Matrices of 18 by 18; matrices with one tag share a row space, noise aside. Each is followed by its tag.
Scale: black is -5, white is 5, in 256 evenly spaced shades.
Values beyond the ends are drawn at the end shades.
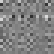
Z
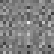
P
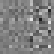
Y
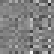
Y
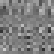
P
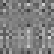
P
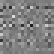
Z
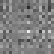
P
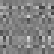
P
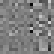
Y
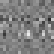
P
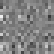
Z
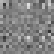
P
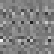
Z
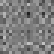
P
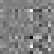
Y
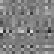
Z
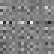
Z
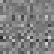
Z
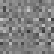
P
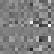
Y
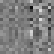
Y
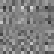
Z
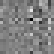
Y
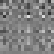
P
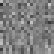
Z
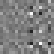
Y
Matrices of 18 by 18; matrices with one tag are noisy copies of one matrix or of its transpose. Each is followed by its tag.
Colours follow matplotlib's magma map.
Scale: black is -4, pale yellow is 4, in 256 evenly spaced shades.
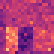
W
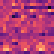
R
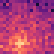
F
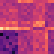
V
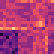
V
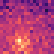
F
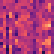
R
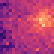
F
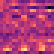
R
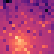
F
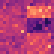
W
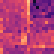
V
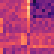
V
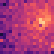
F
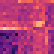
V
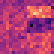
W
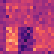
W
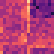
V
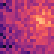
F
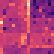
V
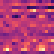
R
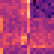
V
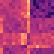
V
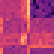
V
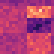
W
